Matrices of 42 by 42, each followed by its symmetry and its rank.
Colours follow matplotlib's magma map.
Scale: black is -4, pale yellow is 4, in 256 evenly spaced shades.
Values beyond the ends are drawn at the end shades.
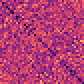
symmetric, full rank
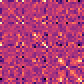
symmetric, rank five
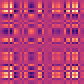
symmetric, rank one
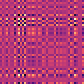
symmetric, rank one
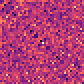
symmetric, full rank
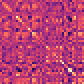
symmetric, rank five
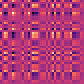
symmetric, rank one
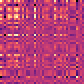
symmetric, rank two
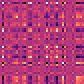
symmetric, rank two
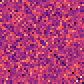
symmetric, full rank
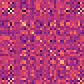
symmetric, rank five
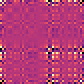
symmetric, rank two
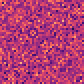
symmetric, full rank
